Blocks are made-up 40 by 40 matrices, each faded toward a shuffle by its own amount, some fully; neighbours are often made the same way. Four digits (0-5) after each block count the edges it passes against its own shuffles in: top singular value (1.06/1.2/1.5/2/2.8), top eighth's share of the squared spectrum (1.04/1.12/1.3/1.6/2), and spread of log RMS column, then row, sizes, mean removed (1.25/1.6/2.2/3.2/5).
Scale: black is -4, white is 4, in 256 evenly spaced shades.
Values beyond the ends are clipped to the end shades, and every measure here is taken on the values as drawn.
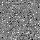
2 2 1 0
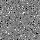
0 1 0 0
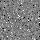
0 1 0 0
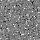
1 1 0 0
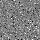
0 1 0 0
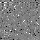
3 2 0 1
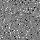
2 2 0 0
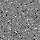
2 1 0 0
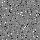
0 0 0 0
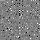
3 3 1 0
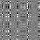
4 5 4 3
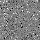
2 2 1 0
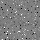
0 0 0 0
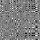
4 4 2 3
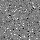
0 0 0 0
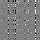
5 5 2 2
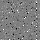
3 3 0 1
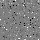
1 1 0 0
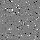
2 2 1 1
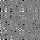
4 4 2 2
